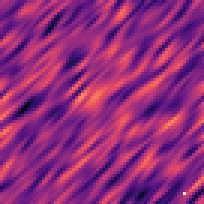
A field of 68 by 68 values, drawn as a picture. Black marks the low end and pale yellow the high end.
The values follow a bell shape. Neither half mirrors the other. The centre is the ninth with the highest average. The grain runs diagonally up to the right. One lone cell stands out, far higher than its neighbours.
